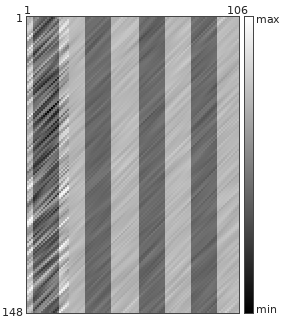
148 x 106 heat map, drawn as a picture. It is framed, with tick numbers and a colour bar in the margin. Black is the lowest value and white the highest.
Slope: none. Stripes: upright, repeating 4 times. Seam: vertical, 20% of the way across, the right part calmer.
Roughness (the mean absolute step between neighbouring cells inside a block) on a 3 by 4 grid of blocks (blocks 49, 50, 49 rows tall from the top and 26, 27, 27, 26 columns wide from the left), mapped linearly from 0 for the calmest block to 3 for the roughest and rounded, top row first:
3000 / 3000 / 3000
